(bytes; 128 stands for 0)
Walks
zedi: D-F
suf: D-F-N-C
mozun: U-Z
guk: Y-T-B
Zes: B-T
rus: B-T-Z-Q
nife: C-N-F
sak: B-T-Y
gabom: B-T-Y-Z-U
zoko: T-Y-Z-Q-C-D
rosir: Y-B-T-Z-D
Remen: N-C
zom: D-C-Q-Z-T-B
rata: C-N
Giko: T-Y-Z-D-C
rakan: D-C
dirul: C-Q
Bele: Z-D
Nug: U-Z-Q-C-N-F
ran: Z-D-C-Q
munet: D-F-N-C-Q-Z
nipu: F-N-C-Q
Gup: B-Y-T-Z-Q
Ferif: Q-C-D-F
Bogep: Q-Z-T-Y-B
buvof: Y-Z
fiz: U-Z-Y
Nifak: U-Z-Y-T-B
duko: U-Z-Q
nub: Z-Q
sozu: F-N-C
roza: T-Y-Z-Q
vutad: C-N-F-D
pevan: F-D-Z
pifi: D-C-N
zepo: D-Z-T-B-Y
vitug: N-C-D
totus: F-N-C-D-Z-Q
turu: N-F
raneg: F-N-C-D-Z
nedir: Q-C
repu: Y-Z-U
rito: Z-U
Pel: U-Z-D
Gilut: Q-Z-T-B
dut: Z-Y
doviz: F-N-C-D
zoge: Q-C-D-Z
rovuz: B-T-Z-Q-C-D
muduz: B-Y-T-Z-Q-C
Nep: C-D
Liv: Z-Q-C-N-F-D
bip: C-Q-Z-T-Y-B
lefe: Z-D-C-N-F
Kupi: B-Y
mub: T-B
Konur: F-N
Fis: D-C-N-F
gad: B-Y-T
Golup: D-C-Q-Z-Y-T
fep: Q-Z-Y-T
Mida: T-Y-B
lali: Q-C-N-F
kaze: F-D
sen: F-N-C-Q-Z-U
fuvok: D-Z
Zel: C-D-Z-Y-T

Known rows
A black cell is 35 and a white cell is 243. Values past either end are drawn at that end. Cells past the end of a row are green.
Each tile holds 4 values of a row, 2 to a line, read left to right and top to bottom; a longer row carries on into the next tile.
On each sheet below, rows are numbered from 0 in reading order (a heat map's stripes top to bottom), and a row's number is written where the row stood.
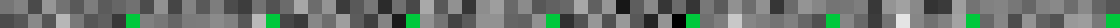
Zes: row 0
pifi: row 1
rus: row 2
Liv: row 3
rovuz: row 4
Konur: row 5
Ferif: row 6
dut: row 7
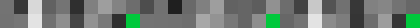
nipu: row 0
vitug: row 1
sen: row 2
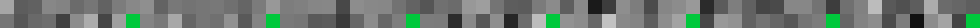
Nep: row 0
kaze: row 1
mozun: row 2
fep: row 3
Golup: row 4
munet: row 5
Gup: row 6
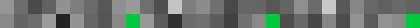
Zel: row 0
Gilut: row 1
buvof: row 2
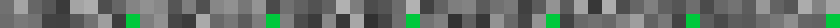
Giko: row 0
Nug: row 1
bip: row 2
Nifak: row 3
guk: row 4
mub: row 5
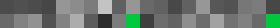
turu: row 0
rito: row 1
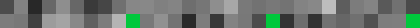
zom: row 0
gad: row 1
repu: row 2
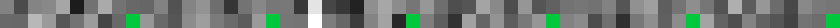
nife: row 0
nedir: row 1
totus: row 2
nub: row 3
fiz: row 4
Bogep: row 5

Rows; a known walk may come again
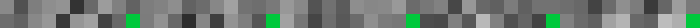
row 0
rata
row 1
gad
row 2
duko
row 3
Zes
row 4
zoge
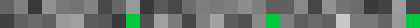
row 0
sak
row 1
suf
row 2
lali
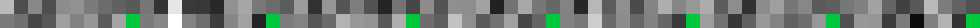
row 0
lefe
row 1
totus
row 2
Fis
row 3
nife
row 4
sozu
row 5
Liv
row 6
muduz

